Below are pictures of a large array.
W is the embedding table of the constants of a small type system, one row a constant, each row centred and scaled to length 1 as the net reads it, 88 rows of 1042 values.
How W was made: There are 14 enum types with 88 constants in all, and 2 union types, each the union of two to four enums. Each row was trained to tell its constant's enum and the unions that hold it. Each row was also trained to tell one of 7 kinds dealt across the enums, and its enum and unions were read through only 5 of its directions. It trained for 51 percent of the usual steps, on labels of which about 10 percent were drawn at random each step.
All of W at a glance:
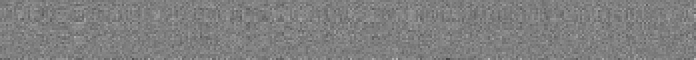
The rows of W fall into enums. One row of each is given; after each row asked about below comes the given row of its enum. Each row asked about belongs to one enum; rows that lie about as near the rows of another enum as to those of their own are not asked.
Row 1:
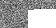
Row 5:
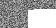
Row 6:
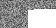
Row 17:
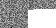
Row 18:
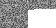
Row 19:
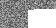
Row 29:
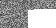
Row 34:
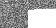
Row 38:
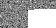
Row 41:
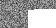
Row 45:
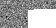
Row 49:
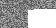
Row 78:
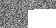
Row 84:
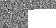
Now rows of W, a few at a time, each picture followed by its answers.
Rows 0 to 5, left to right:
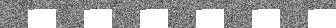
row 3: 78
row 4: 78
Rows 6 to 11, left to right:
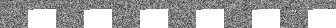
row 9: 41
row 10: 18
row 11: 45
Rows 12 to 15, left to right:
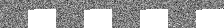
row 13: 38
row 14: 38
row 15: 17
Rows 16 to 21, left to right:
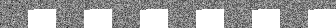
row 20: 5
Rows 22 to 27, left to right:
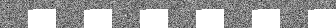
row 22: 17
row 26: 17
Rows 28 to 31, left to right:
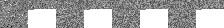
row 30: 45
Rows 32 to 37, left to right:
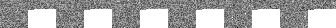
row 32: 41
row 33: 18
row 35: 18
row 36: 49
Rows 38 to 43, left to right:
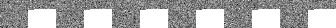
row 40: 78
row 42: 17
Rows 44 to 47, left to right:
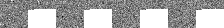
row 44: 18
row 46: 19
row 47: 6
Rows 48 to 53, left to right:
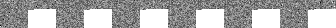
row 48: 78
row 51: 5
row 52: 5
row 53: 34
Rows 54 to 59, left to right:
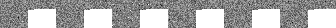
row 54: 19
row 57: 41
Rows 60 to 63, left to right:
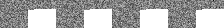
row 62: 19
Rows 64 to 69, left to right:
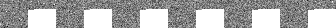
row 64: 18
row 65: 45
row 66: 19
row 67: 45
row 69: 78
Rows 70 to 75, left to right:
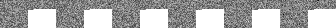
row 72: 41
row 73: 45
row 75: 41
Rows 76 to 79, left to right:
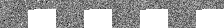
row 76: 34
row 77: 1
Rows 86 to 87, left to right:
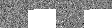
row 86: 5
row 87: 1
